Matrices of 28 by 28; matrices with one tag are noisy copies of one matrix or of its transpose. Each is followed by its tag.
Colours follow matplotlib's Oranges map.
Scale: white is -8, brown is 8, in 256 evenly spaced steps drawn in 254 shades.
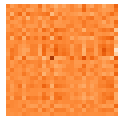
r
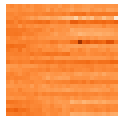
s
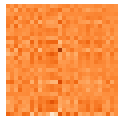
r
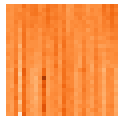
s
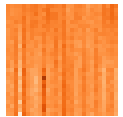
s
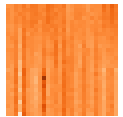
s
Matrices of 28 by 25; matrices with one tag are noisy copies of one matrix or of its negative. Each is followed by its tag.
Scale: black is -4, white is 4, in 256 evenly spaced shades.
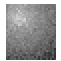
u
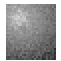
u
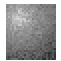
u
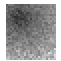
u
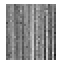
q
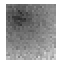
u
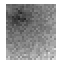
u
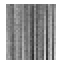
q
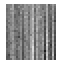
q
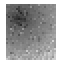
u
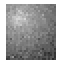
u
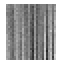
q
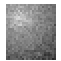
u
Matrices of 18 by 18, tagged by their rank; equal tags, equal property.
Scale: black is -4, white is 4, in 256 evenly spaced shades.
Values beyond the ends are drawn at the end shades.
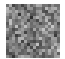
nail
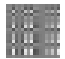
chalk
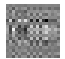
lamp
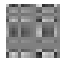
chalk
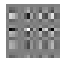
chalk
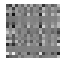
lamp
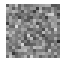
nail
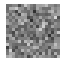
nail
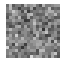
nail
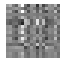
lamp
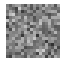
nail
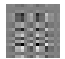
chalk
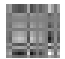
chalk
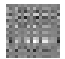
lamp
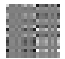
chalk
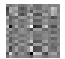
lamp
